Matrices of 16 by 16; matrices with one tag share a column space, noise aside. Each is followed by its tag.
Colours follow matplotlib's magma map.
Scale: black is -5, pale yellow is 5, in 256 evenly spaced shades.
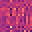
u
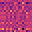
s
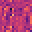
u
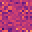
s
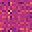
s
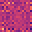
s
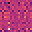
s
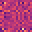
s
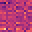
s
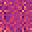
s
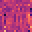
u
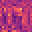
u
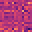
s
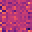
s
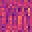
u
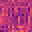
u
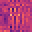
u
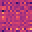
s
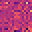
s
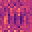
u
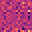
s
